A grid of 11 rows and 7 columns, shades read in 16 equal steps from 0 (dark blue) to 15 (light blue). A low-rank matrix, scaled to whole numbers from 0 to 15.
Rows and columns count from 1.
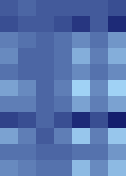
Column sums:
82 74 64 70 98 77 99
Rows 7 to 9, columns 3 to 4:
6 7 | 6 4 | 5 8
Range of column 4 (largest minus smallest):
4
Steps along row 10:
same down same up same up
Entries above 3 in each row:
7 5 7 7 7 7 7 4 7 7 7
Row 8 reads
3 4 6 4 1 4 0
